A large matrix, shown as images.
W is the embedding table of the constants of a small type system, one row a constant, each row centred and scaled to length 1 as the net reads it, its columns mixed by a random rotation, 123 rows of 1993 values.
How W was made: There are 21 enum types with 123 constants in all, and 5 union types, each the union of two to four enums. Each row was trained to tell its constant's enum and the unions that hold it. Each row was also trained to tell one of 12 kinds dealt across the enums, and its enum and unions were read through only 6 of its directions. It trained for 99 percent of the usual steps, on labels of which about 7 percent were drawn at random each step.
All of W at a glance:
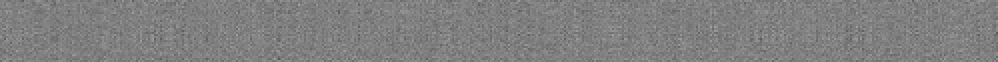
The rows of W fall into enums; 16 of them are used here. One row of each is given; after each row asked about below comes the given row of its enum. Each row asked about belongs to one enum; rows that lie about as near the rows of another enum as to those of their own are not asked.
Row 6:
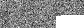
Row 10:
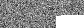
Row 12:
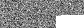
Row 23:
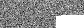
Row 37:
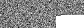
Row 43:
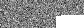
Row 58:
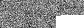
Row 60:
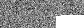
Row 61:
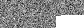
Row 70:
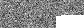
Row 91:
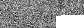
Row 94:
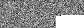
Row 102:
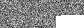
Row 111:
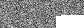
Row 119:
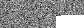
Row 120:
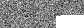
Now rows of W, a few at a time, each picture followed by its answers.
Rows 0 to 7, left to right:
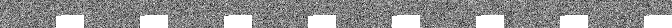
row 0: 58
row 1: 58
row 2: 58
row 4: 120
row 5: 60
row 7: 91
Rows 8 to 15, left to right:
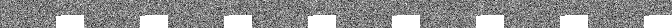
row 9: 23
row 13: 119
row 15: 120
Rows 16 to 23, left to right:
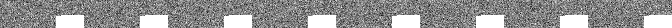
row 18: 43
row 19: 10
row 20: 6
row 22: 60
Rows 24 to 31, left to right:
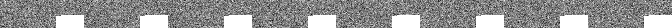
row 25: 60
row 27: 119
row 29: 58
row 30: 60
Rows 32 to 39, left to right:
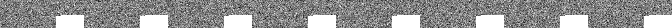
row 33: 12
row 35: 91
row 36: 91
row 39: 23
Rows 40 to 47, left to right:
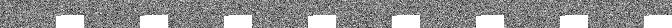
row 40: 10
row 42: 119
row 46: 23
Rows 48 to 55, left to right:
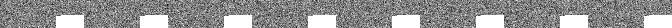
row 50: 119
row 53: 43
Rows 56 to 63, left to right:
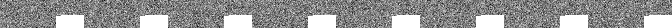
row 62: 102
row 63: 10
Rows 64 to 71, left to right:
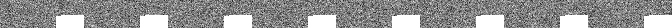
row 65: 111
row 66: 12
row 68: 61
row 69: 43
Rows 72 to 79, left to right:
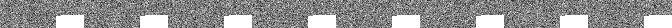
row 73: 10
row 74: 61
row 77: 102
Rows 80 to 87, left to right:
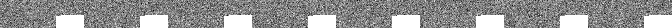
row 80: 60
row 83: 23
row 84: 111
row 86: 120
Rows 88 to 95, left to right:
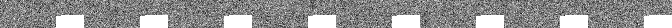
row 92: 120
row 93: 6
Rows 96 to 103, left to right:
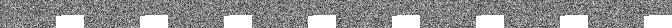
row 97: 43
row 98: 10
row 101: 91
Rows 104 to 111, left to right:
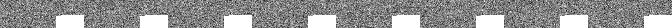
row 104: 12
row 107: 91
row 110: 37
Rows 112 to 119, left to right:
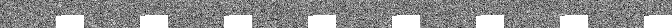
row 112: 37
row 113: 111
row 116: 43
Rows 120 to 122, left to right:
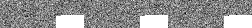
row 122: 111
